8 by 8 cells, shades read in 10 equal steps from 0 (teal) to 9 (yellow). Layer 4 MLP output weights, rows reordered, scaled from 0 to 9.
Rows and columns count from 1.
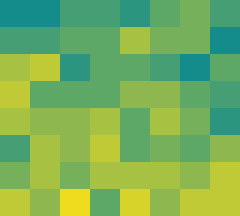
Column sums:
34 34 32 33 35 35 30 27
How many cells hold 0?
4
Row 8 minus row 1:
7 5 7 1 7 2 3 5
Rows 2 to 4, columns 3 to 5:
3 3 6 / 1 3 3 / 3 3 5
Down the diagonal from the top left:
0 2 1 3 3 4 5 7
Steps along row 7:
up down up same same down up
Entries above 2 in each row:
2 5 5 7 7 7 8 8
